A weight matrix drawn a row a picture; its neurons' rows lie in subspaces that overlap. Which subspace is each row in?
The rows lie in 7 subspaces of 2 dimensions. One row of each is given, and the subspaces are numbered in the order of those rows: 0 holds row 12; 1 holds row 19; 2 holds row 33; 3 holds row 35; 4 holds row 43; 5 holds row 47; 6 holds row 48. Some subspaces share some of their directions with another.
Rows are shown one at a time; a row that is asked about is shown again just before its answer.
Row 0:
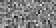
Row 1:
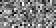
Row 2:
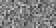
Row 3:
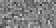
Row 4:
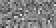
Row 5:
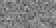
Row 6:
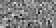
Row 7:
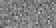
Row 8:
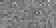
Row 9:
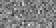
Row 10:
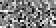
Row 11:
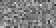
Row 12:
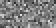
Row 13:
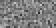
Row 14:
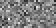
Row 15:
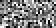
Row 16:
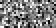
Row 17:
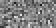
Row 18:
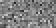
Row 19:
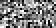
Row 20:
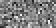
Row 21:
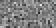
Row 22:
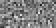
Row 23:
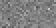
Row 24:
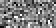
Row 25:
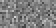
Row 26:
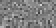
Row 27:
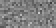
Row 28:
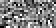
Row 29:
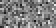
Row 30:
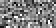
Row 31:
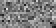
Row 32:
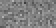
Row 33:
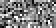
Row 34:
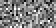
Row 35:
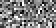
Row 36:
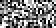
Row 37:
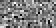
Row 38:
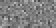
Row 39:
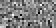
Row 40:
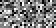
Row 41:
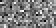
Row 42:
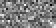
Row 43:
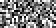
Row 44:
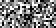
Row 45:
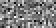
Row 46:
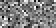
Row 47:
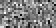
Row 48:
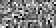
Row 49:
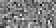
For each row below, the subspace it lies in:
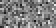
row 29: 5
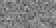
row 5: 0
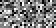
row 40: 3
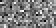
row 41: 5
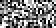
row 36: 2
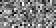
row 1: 3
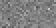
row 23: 6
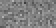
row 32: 4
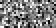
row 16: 5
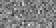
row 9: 3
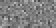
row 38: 6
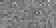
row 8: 5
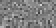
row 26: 2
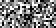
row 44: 2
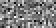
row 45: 1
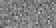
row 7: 1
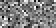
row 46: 6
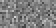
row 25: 4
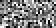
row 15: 2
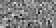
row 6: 3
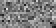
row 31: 0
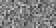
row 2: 2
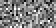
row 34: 1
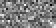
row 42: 0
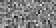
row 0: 4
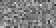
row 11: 3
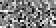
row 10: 4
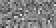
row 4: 6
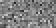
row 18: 5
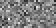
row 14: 6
